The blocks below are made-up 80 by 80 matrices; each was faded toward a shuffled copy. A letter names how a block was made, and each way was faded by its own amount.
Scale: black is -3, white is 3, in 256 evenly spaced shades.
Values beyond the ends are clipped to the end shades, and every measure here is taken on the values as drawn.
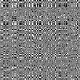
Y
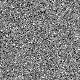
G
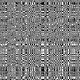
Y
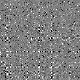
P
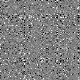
P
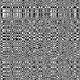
Y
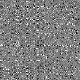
P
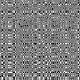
Y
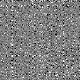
P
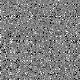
P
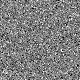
G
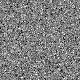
G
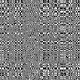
Y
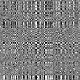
Y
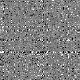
P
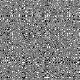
P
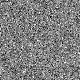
G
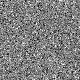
G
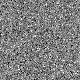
G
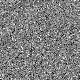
G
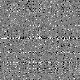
P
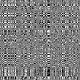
Y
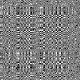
Y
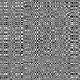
Y
